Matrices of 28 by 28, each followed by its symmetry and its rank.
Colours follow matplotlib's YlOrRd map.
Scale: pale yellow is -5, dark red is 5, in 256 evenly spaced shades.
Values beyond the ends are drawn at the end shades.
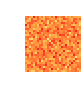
symmetric, full rank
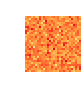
neither, full rank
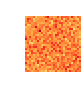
symmetric, full rank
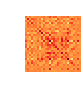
symmetric, rank five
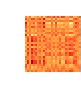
antisymmetric, rank two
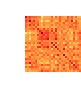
symmetric, rank five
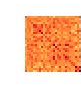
symmetric, rank five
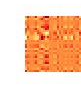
antisymmetric, rank two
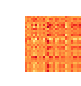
antisymmetric, rank two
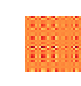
neither, rank one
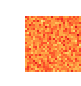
neither, full rank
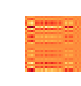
neither, rank one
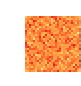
symmetric, full rank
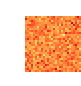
neither, full rank
